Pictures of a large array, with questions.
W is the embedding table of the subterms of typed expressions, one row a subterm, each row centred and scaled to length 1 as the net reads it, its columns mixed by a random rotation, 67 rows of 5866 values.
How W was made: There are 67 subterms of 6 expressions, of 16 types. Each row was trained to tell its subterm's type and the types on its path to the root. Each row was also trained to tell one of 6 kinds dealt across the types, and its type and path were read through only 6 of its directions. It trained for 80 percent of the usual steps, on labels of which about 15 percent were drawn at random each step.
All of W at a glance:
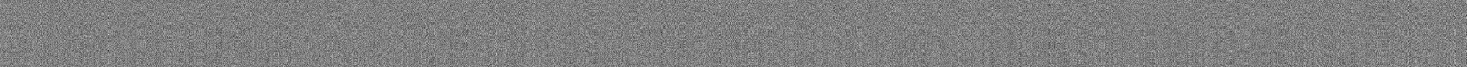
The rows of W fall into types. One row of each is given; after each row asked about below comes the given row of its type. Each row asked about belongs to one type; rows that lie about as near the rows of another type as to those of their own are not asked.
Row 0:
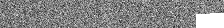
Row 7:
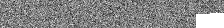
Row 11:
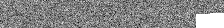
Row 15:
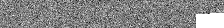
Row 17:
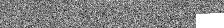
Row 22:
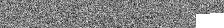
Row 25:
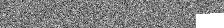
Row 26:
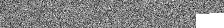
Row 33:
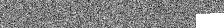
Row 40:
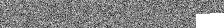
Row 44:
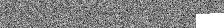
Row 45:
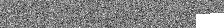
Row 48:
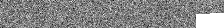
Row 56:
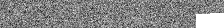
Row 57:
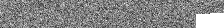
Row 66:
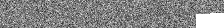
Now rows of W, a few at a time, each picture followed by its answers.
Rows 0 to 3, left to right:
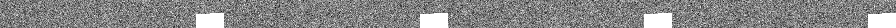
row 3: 22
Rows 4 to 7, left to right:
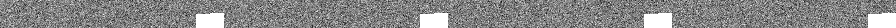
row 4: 45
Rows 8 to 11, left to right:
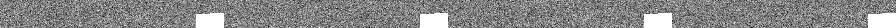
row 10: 17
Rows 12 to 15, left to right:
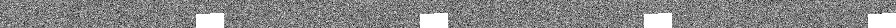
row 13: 0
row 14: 0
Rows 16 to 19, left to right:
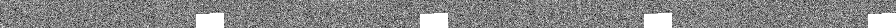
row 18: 17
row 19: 7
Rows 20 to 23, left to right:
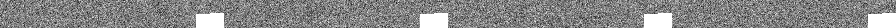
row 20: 66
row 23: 22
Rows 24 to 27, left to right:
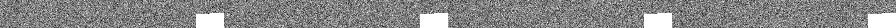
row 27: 56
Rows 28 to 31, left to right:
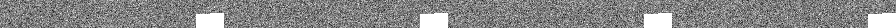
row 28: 56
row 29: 33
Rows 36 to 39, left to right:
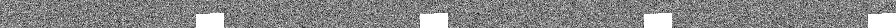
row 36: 11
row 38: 25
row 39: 22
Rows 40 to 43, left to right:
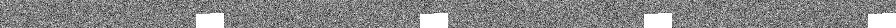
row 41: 17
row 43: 45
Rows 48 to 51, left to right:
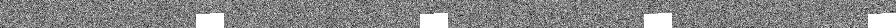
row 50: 17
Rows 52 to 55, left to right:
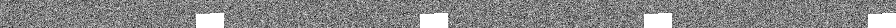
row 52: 0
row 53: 45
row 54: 66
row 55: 33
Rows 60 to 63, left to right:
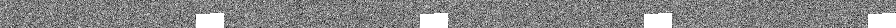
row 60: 22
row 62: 45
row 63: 7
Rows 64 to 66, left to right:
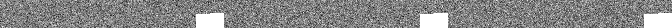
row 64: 40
